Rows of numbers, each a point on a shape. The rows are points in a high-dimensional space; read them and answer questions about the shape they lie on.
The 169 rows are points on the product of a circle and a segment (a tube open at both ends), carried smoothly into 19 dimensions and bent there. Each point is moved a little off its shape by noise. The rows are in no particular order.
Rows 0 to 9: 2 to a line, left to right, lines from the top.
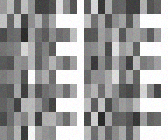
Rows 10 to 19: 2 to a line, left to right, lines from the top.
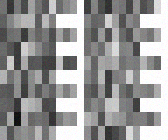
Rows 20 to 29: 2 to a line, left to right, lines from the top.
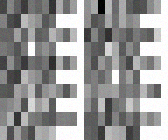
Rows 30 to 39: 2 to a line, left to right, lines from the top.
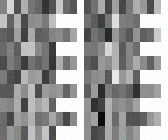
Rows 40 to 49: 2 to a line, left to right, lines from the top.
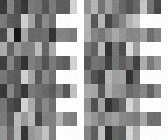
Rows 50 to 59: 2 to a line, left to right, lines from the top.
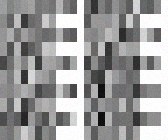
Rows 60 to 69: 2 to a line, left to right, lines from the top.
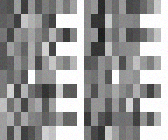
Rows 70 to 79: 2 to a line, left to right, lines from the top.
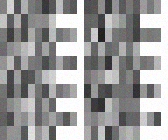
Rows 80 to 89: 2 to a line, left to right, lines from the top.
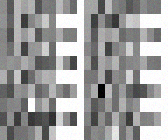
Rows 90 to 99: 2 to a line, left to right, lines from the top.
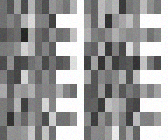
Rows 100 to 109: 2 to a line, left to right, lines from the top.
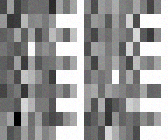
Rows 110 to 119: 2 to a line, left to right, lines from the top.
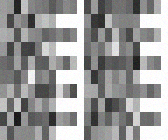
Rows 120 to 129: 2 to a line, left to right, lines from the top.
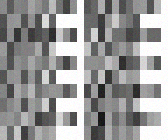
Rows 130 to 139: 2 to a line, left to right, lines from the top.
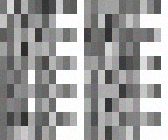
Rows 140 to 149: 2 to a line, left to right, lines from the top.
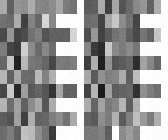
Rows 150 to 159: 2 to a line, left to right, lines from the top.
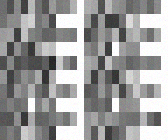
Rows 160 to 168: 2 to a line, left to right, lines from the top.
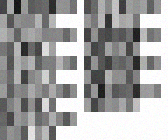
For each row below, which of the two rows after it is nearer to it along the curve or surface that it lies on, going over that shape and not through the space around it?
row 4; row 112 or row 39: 112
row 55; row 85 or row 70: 70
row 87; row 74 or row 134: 74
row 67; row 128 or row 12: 128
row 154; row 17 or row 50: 17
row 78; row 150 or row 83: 83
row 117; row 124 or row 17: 124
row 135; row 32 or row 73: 73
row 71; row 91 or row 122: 122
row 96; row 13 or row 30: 30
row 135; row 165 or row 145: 145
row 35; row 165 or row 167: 165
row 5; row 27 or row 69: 69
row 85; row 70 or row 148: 70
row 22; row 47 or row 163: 163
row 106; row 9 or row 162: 9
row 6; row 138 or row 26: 138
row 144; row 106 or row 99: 106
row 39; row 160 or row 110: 160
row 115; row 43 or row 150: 150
